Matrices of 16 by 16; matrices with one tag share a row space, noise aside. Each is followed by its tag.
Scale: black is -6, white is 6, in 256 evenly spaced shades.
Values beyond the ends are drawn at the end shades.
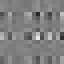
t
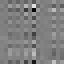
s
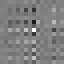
s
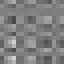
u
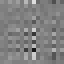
s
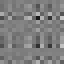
t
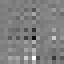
s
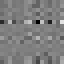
t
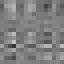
u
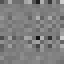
t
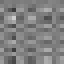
u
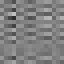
u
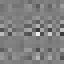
t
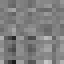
u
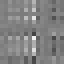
s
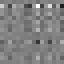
t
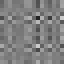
t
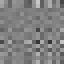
t
